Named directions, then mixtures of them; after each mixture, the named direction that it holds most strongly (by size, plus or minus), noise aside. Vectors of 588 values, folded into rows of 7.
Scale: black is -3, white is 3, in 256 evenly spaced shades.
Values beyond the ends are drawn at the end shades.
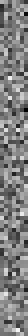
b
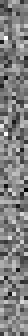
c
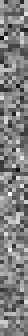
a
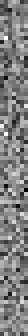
c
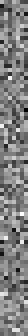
b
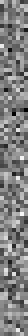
b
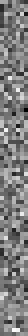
b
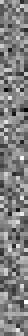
b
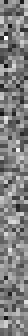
a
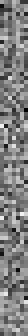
b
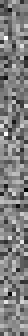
c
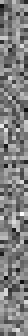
b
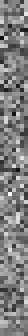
a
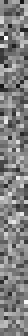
a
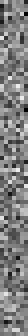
b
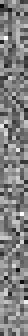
c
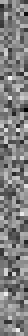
b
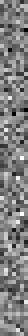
b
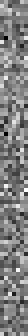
c
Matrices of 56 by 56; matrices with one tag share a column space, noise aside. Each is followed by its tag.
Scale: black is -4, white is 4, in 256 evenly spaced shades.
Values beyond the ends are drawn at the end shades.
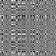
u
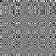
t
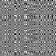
u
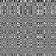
t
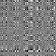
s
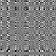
s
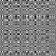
u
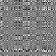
s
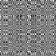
u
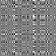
u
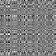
u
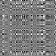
u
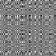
u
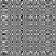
u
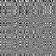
t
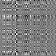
u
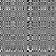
s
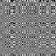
t
